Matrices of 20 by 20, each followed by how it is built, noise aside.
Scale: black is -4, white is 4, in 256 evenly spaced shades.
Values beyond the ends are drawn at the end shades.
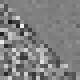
lower triangular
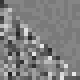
lower triangular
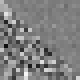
lower triangular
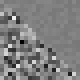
lower triangular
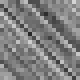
Toeplitz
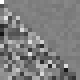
lower triangular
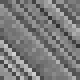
Toeplitz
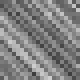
Toeplitz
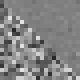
lower triangular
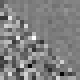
lower triangular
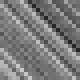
Toeplitz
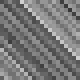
Toeplitz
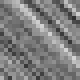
Toeplitz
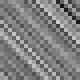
Toeplitz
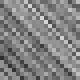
Toeplitz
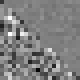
lower triangular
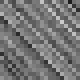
Toeplitz
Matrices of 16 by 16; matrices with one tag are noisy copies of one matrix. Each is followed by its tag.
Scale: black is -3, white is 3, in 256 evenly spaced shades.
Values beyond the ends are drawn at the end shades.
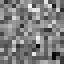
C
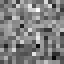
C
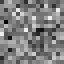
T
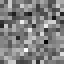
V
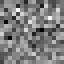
T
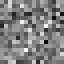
V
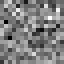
T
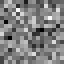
T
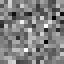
V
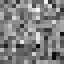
C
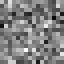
V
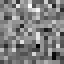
C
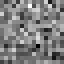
C
